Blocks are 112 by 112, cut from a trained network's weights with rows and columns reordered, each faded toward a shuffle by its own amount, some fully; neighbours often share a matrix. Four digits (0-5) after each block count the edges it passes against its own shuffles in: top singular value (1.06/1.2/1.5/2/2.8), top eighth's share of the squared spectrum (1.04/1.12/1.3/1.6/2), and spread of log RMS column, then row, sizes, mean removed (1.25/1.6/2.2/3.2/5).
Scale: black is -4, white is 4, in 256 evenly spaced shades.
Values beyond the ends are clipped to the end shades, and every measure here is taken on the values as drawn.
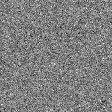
3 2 0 0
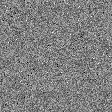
0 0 0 0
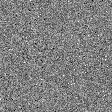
0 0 0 0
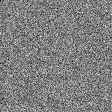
0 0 0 0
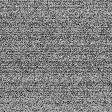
4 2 0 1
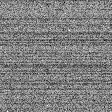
4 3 0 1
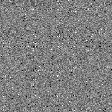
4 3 2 2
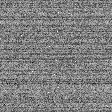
4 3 0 1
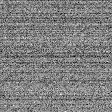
4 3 0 2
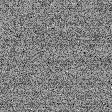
2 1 0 0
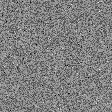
0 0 0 0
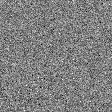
0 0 0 0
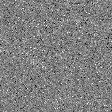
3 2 0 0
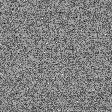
1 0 0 0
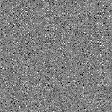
4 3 2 2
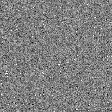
3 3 1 1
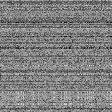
5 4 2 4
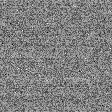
2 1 0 0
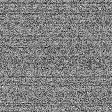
3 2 0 0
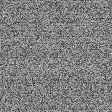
2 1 0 0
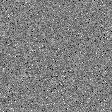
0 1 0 0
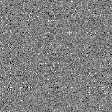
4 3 2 2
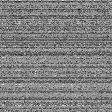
5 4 1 3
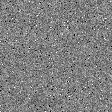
2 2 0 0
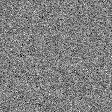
1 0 0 0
